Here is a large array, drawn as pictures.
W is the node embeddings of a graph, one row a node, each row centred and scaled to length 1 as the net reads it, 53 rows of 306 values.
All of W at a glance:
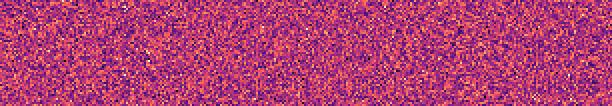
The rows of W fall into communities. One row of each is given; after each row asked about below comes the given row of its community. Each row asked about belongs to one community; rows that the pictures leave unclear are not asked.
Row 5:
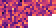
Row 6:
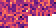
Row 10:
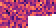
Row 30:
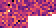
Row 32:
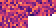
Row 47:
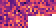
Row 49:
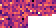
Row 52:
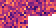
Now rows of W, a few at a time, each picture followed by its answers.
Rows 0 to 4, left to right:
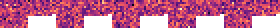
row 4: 47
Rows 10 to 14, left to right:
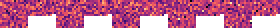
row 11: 49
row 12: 32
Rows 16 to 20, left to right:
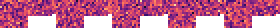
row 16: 52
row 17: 5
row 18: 6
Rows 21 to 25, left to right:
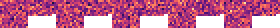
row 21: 10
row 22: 32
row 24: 52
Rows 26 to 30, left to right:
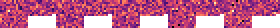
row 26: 30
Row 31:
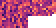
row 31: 5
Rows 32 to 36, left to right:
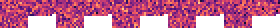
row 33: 47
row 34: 10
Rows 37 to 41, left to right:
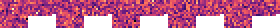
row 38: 6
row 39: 5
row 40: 6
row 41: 32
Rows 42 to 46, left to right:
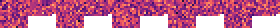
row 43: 32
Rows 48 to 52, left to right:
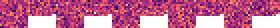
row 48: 6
